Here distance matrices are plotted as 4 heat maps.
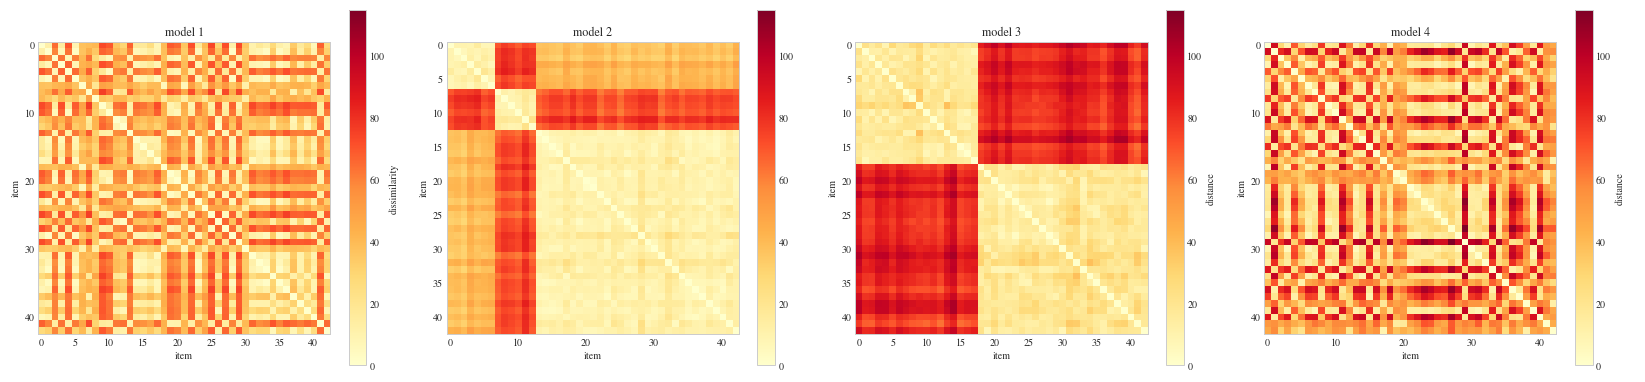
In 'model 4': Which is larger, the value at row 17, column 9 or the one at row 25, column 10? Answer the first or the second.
the first
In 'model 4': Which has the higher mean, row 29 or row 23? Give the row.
29
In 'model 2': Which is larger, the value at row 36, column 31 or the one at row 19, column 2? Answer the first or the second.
the second
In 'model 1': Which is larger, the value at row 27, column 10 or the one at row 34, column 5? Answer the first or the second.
the second
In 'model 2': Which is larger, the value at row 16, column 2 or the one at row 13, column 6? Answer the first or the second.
the second
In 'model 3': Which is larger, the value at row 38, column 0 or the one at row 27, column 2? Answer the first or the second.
the first
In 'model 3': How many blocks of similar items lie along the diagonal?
2
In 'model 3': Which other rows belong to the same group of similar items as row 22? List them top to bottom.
18, 19, 20, 21, 23, 24, 25, 26, 27, 28, 29, 30, 31, 32, 33, 34, 35, 36, 37, 38, 39, 40, 41, 42
